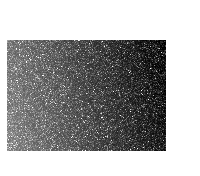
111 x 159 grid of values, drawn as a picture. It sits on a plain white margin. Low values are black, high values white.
The field climbs toward the left. No regular stripes run through it. The grain is fine, like static. Overall the values sit about 30% of the way up the scale.
